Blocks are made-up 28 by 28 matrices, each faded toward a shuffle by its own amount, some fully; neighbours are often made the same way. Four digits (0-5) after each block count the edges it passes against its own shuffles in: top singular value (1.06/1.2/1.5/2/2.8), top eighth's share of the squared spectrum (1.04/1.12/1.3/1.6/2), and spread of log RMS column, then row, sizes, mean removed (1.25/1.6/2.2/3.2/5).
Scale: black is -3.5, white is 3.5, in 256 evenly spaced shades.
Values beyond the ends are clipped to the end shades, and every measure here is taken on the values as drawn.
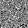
0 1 0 0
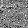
0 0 0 1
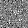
0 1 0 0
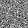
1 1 0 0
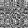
3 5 2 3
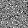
2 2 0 0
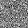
2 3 0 1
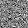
2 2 0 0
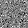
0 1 0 0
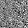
0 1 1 0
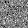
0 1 0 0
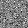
0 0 0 0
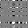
4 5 2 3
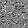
3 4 1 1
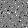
1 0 0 0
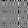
4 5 2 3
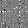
3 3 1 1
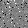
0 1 0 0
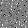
0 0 0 0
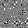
3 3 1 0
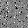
2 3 2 0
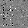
2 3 2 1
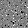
1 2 0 0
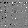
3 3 1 1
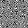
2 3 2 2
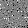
1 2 0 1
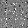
1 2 1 0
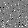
1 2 0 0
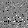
2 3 0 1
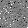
1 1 0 0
